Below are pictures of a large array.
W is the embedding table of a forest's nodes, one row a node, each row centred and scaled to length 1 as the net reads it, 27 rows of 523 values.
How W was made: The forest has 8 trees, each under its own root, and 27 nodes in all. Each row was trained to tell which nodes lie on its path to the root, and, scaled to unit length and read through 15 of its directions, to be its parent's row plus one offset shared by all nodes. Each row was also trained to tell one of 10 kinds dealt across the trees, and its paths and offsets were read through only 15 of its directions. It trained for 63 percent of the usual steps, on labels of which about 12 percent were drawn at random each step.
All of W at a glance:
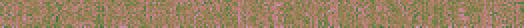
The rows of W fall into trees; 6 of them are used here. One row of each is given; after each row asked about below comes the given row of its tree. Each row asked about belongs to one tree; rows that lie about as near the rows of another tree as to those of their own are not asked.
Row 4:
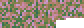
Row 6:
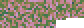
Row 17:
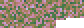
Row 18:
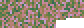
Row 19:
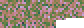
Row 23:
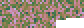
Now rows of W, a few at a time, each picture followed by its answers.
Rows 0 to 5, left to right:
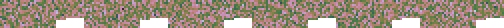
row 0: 6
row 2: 18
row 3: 18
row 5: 17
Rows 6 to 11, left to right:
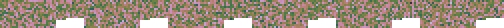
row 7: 23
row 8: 17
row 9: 6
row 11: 18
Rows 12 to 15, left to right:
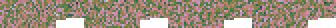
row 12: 19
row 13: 4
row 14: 6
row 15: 6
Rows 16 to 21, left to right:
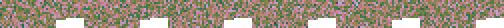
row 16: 18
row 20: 17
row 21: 23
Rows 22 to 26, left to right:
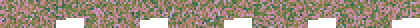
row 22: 17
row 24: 19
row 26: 23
